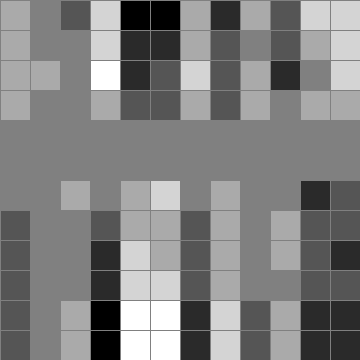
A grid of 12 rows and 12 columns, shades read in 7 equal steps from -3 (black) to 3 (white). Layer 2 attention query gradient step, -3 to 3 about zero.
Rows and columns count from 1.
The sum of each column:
-1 1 2 -3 4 5 -2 3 1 0 -5 -2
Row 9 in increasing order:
-2 -2 -1 -1 -1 0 0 0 1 1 1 2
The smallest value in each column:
-1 0 -1 -3 -3 -3 -2 -2 -1 -2 -2 -2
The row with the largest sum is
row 3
